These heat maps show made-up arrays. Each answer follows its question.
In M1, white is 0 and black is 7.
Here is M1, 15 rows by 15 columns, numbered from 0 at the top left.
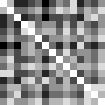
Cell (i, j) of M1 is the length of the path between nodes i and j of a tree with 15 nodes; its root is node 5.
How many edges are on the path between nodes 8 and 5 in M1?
3
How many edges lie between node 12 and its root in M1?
2
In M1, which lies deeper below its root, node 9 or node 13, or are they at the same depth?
node 13
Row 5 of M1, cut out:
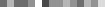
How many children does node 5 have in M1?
1
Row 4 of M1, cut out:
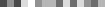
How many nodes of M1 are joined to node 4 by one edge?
3
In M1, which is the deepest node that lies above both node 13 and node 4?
14
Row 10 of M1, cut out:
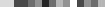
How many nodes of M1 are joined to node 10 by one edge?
2
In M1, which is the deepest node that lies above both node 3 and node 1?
14
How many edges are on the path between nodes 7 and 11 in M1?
3
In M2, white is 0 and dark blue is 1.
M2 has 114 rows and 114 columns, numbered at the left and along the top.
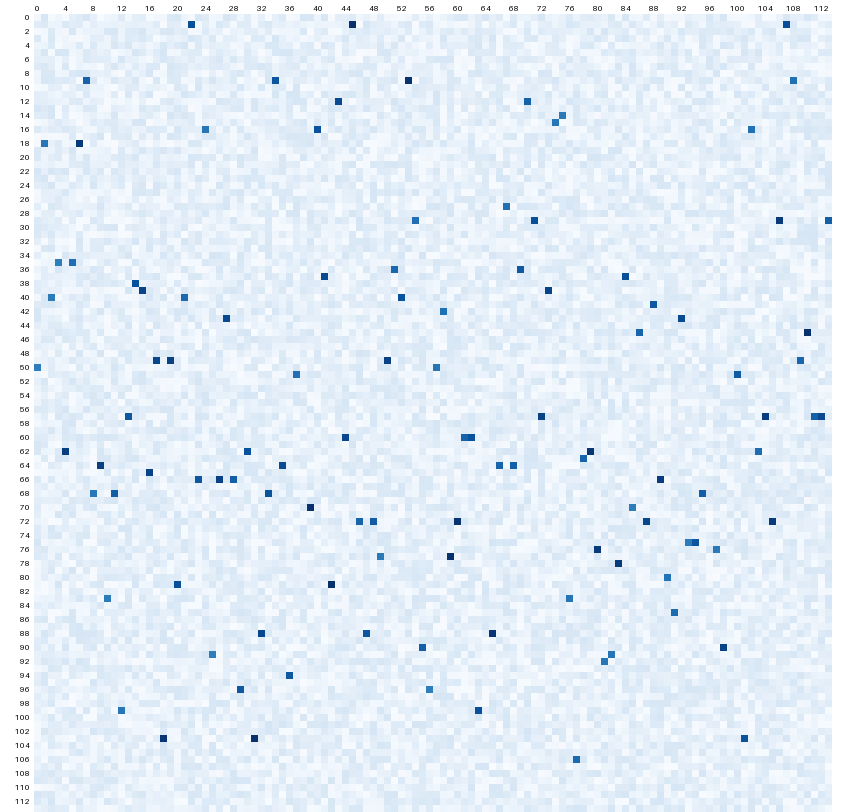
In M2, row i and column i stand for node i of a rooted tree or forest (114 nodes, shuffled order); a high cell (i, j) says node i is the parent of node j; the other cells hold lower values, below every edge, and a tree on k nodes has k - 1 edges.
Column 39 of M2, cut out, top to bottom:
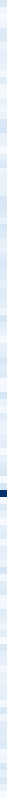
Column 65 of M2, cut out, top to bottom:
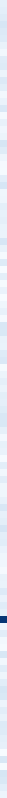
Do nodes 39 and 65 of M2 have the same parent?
no
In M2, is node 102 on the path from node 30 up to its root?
no
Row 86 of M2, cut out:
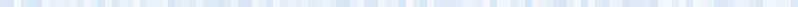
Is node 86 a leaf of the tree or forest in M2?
yes
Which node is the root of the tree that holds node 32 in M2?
38
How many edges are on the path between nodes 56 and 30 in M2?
11
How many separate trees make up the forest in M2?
4
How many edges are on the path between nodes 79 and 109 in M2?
7
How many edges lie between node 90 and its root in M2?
6
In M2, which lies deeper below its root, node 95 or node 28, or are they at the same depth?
the same depth
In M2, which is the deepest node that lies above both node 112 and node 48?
57
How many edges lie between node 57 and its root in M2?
6
